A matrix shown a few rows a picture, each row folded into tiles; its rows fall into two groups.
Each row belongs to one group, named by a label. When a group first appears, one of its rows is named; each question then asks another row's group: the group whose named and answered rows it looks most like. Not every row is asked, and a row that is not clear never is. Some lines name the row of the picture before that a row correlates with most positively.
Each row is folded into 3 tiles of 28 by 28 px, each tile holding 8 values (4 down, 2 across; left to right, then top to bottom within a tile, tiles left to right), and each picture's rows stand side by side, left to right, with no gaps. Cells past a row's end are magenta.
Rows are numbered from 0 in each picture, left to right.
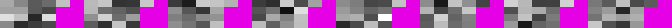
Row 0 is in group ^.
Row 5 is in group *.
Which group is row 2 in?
*
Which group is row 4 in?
^
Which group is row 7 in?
*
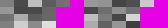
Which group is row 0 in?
*
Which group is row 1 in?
^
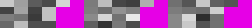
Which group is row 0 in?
^
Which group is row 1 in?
^
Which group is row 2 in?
*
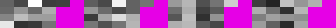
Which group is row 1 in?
*
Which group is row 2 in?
^
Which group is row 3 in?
*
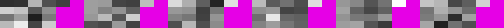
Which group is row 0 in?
*
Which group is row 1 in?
^
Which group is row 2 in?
^
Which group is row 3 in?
^
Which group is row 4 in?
^
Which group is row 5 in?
^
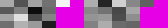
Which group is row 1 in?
*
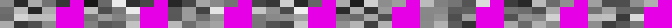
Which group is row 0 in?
*
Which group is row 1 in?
*
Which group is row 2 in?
*
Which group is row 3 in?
*
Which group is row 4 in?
*
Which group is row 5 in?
^
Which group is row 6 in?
*
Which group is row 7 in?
^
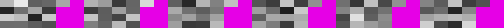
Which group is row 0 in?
^
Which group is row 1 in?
^
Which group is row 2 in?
*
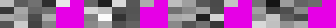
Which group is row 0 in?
^
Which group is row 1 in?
*
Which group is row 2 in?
^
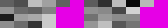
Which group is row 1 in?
*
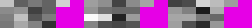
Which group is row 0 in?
^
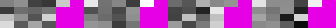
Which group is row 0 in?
^
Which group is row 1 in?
^
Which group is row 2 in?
*
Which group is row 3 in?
^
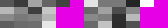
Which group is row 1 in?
^
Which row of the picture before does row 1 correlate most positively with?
1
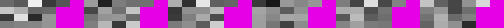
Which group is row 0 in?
*
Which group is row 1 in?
*
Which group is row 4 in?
*
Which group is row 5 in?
^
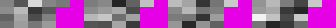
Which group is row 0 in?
*
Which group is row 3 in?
^
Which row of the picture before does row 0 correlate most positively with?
4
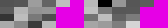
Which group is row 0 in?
*
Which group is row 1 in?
*
